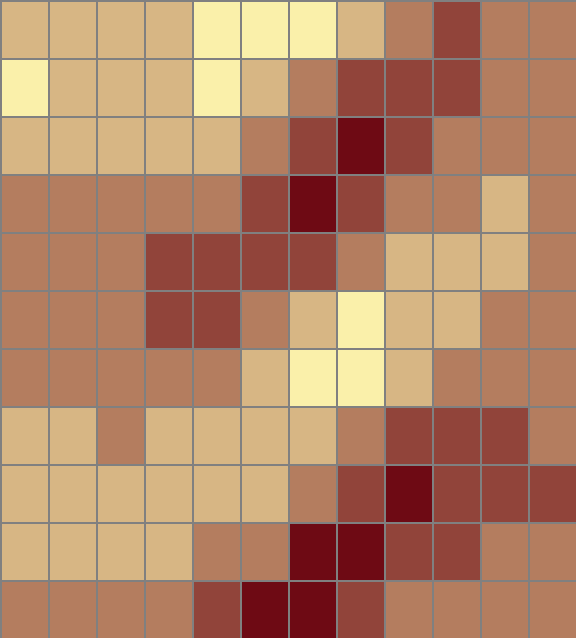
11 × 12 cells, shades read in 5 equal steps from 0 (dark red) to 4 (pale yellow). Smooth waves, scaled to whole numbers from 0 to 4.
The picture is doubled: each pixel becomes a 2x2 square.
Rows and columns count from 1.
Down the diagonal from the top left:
3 3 3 2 1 2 4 2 0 1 2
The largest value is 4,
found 8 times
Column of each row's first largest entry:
5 1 1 11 9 8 7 1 1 1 1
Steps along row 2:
down same same up down down down same same up same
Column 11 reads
2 2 2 3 3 2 2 1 1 2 2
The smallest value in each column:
2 2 2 1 1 0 0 0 0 1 1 1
